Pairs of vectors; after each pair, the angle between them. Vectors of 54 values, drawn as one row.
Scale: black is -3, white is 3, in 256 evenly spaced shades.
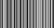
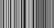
orthogonal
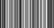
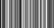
nearly parallel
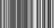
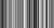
partly opposed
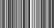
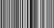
partly opposed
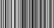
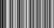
orthogonal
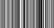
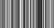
nearly parallel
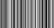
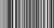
nearly opposite
